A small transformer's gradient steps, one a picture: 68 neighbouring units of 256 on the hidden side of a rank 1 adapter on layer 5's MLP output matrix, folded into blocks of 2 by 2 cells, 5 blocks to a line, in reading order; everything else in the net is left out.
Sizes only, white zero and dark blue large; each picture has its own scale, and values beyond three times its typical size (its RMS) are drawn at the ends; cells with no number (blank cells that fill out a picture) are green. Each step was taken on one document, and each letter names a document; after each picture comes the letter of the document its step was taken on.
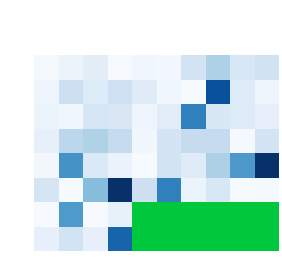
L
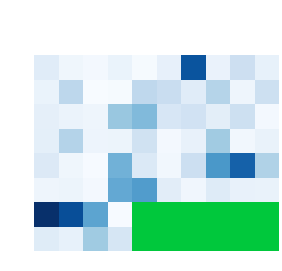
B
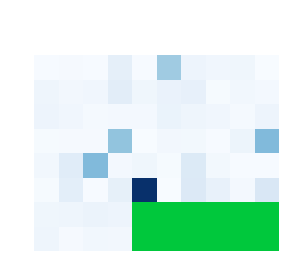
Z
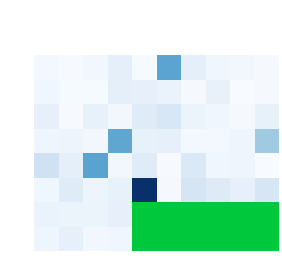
Z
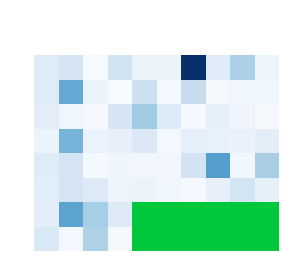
B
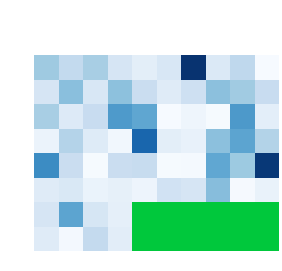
B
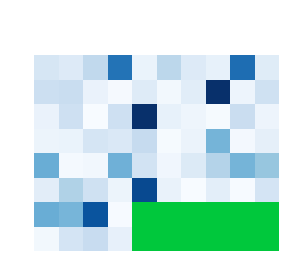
B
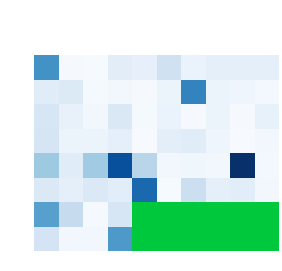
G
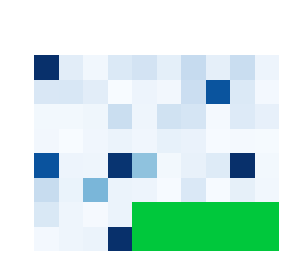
G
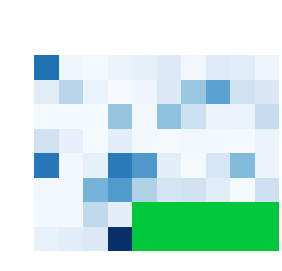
G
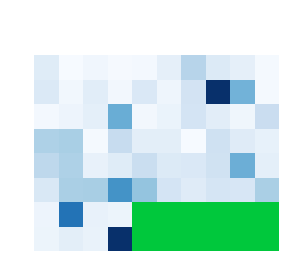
L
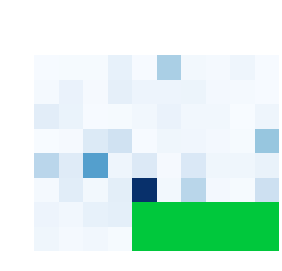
Z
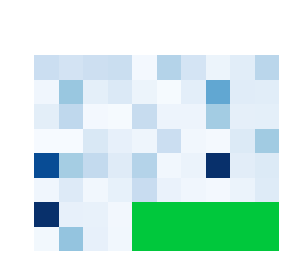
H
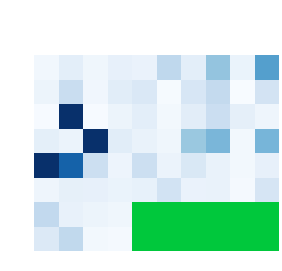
H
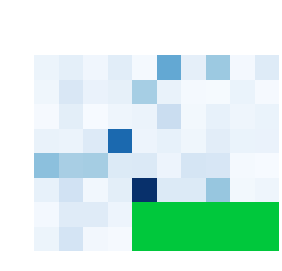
Z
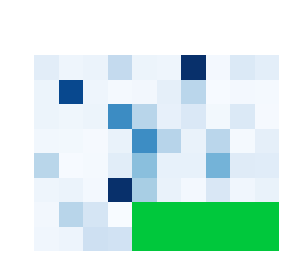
B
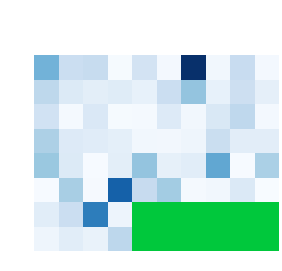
B
